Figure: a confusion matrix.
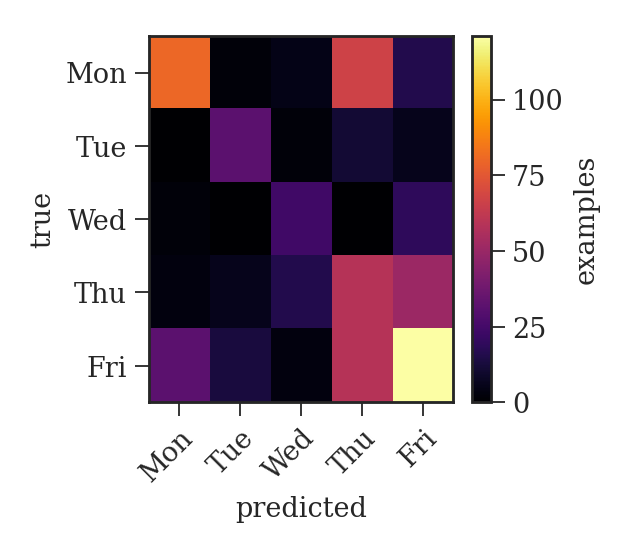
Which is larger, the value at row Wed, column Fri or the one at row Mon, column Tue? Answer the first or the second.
the first
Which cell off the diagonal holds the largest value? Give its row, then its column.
Mon, Thu
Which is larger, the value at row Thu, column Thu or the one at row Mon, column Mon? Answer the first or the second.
the second
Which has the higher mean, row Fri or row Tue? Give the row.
Fri
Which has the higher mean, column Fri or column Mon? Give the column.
Fri
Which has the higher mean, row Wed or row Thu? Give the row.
Thu
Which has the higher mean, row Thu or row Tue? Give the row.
Thu
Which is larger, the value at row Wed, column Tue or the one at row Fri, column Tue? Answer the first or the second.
the second
